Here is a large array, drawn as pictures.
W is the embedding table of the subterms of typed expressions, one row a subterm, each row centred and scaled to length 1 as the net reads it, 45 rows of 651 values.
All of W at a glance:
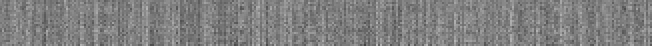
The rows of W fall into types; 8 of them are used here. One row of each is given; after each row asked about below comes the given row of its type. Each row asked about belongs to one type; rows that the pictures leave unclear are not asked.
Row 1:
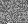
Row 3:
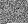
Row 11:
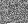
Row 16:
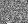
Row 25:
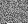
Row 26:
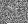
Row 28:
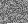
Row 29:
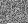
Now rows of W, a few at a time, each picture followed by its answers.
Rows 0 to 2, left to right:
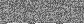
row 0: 3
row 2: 26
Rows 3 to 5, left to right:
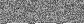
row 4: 1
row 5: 11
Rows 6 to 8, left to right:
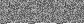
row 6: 11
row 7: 3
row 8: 11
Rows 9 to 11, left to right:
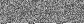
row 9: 28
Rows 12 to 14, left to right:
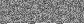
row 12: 11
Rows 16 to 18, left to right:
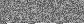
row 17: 3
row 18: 28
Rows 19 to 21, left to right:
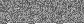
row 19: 1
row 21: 29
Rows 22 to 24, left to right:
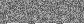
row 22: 29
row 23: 16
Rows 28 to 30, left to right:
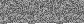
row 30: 28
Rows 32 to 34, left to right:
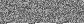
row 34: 28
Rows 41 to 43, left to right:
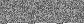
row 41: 1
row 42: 29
